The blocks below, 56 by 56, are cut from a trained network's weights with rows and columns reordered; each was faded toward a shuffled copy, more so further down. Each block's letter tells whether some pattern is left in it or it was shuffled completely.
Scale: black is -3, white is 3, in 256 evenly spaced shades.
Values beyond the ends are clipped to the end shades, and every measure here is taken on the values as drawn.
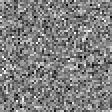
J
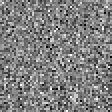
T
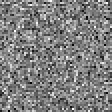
T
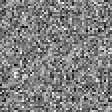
T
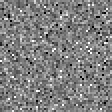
J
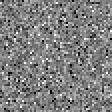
J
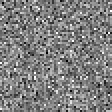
T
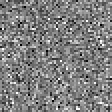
T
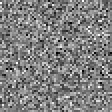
T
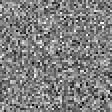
T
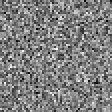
T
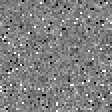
J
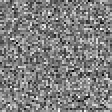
T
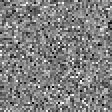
J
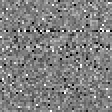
T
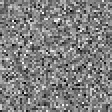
J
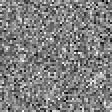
J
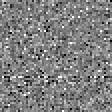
T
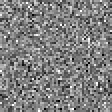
T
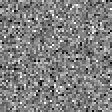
J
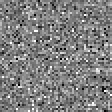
T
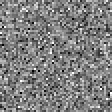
J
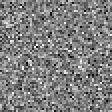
J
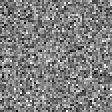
T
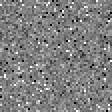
J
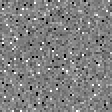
J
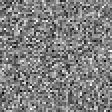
T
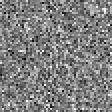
T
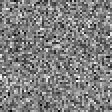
T
